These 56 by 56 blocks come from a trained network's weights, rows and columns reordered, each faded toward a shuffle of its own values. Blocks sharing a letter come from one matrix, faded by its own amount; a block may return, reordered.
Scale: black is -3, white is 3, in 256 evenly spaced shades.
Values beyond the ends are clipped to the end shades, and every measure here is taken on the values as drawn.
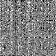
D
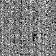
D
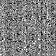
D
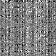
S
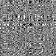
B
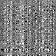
S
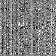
S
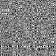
B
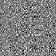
B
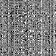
S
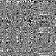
B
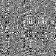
B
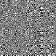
B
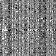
S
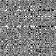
B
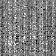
S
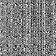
S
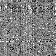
D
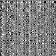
S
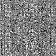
D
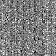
D
